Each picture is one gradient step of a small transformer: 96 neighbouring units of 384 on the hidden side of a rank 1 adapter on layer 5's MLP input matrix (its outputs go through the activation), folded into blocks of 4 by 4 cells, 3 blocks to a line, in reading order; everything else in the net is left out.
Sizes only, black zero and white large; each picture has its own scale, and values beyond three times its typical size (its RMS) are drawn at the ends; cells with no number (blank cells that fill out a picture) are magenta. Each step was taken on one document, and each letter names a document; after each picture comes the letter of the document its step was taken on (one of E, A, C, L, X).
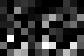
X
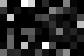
X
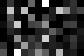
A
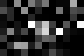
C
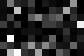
X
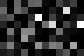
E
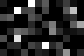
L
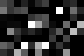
C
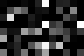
L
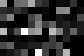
E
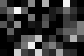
A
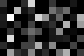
X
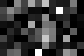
E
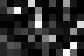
E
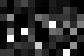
X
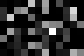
L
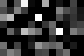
E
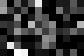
C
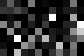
A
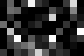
A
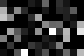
L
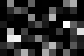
A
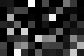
A
